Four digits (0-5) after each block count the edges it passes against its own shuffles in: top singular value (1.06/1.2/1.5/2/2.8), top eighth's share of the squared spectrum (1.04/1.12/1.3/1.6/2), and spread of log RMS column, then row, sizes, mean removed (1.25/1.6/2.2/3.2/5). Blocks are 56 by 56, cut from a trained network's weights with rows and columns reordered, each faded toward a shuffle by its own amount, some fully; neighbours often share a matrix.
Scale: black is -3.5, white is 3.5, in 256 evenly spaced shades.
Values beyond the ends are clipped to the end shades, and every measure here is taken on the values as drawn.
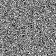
1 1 0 0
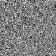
3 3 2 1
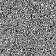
2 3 1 1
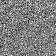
0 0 0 0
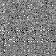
3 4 1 2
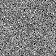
1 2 0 0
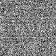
2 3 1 0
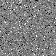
0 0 0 0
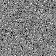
1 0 0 0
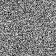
0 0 0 0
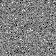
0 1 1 0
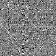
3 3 2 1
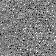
2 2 1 0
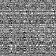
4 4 2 2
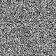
1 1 0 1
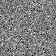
0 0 0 0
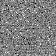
1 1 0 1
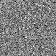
1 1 0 0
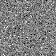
0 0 0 0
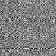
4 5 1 2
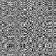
4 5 3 2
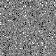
2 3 1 1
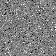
1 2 0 0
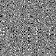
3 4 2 2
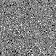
1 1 0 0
